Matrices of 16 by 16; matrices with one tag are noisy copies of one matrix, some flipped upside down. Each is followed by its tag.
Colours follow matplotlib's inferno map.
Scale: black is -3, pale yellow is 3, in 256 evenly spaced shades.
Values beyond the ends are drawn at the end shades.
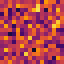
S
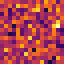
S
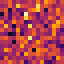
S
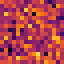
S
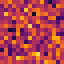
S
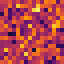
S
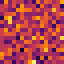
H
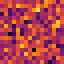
S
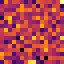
H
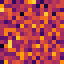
H
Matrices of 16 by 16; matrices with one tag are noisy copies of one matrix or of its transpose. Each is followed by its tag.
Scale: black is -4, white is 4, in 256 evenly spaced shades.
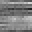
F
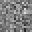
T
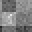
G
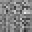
T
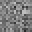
T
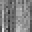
F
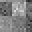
G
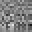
T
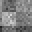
G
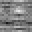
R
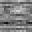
R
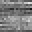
F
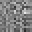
T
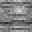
R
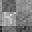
G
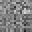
T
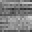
F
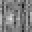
R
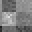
G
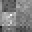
G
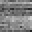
F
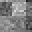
G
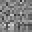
T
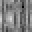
R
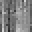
F
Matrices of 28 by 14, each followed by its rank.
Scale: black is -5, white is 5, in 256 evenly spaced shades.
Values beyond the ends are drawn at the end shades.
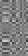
two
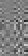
two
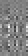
two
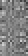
three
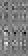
three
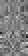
three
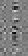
two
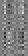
two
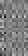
two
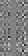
three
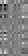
two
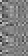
two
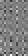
two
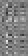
two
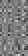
three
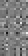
three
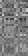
three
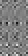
two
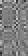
two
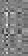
two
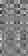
two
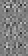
three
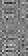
three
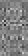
three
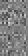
three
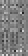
three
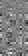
three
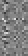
three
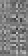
three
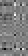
two
